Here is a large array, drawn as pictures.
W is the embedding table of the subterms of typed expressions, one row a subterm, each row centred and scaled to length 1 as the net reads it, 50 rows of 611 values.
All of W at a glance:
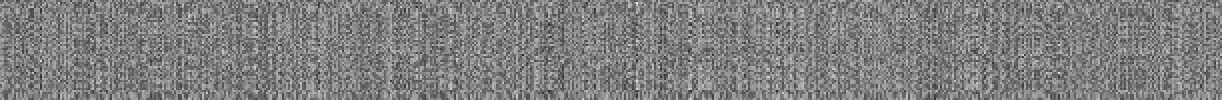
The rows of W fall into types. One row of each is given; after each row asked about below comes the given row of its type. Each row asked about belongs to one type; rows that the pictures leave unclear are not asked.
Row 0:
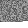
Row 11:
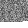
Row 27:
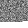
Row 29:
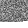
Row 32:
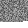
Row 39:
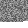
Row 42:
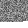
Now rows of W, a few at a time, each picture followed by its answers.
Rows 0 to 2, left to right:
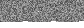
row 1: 11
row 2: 29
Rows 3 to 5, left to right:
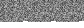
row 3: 32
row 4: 42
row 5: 42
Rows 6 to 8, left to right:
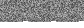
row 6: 29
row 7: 39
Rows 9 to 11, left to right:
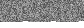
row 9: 0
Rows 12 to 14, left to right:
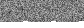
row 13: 39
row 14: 0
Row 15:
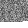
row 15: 11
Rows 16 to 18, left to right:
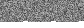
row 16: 39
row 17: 42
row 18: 0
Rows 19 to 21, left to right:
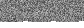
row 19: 29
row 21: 32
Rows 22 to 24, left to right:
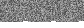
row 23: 32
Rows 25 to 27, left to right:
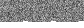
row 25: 29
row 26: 11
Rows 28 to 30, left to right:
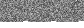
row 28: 39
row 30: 27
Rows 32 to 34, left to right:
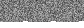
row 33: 11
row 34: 42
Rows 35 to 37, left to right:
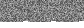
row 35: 39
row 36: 29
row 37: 29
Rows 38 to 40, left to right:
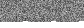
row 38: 0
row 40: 11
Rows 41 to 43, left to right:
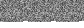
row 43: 42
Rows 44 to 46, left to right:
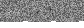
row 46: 32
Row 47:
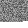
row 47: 32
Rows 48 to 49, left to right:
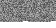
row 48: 32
